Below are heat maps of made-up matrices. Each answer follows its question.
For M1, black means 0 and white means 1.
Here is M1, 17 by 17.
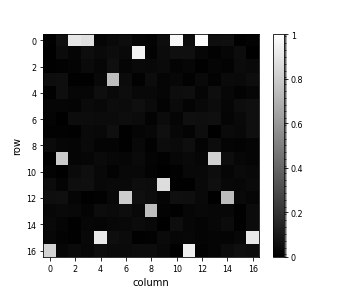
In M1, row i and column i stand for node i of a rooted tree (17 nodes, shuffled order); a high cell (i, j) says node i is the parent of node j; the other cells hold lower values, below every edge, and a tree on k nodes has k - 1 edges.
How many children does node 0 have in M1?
4
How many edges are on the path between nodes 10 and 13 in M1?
5
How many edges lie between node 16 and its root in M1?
1
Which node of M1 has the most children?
0
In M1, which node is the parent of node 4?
15
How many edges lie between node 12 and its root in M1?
3
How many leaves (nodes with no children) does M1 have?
8
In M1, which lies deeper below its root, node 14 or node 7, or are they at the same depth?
node 7
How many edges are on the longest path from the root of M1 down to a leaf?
5
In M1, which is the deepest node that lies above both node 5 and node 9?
16
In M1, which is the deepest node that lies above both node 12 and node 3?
0
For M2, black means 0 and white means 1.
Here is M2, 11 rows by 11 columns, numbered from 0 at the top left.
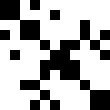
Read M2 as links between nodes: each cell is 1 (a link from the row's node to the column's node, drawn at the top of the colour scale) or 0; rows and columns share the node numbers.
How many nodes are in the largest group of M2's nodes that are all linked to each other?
5
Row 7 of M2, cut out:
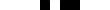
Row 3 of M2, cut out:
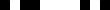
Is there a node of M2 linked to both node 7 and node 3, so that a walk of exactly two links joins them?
yes
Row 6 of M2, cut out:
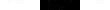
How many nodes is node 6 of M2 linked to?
7
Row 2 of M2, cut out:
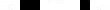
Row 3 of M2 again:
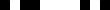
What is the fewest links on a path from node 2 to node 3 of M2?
2
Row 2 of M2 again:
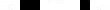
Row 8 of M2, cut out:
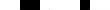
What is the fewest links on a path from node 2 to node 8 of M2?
2
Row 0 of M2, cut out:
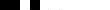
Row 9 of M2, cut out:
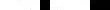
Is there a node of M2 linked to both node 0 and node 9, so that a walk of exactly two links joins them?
yes
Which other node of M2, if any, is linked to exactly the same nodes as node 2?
node 8
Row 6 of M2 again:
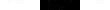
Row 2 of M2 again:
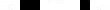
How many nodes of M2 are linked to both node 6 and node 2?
4
